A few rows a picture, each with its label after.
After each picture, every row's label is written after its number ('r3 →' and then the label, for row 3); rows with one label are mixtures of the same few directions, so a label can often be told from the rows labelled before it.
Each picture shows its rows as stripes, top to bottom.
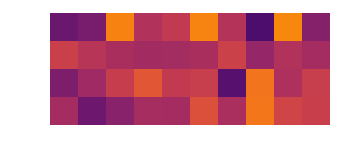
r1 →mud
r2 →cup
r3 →cup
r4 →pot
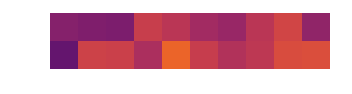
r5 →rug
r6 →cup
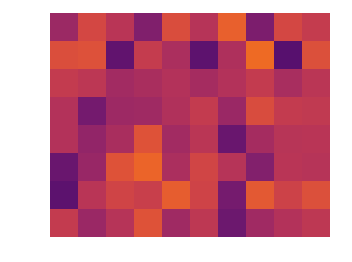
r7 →cup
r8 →mud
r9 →mud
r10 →pot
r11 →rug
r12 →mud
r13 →cup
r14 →rug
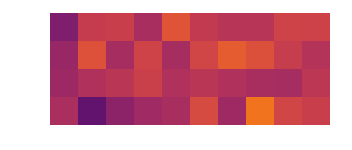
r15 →cup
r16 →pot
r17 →mud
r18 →pot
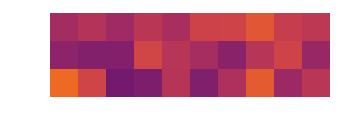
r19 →pot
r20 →rug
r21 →mud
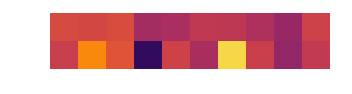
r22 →rug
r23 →rug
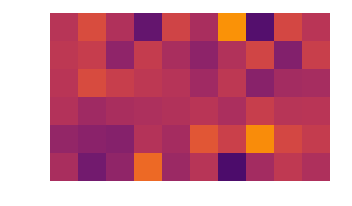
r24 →cup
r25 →mud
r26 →pot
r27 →pot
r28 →pot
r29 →rug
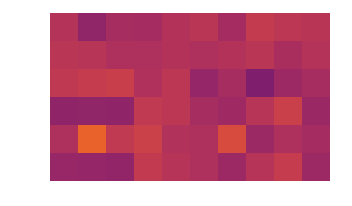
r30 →pot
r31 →mud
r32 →pot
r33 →rug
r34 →pot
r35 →rug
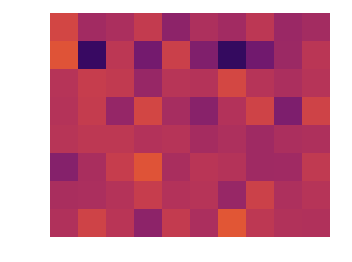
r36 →cup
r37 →pot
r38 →rug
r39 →mud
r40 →pot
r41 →mud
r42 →cup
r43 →rug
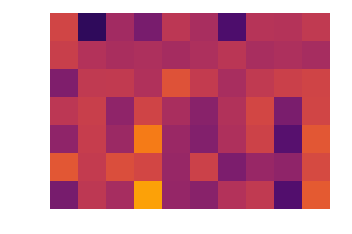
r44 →pot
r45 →cup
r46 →cup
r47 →mud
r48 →mud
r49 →rug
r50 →mud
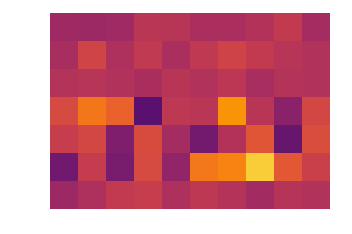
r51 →rug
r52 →pot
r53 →cup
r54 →rug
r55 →mud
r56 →pot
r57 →mud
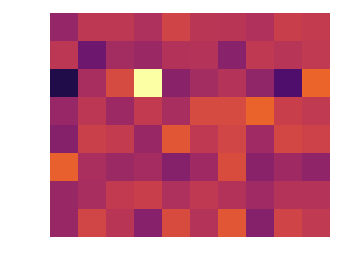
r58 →cup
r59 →pot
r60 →mud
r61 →pot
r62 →cup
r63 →cup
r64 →mud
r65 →cup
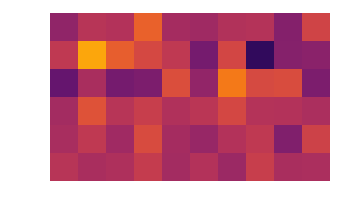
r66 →mud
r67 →pot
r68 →rug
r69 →pot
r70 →mud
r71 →cup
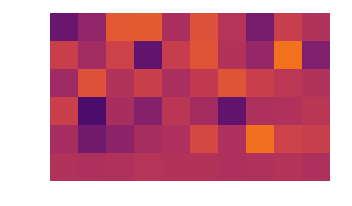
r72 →mud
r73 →mud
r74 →pot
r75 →pot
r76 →pot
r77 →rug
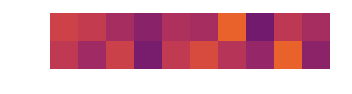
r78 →cup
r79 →mud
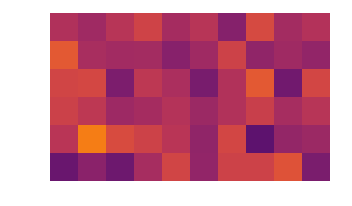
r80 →cup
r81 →cup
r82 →mud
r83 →mud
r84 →pot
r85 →rug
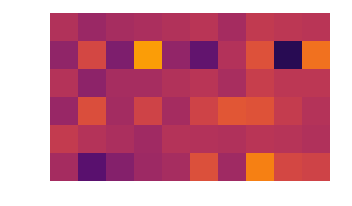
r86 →pot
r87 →mud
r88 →pot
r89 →pot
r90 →mud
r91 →pot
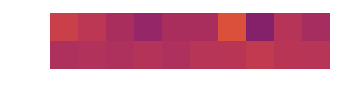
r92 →cup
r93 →pot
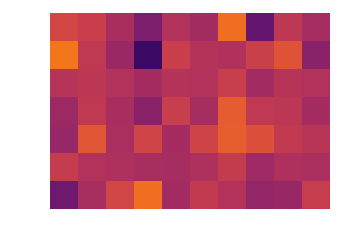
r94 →cup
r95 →mud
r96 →cup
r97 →rug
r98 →pot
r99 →cup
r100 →mud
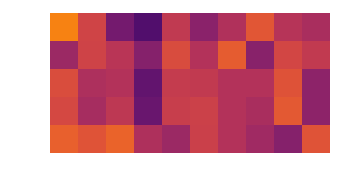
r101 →mud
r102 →cup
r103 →mud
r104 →mud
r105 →rug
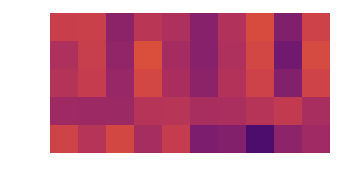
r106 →mud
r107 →mud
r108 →mud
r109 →rug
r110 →pot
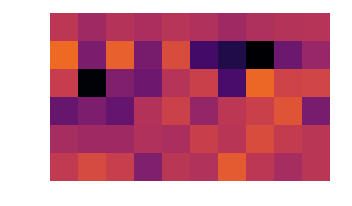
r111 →pot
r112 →pot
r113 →pot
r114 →rug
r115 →pot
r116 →rug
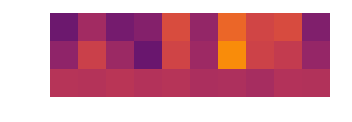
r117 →rug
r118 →rug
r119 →pot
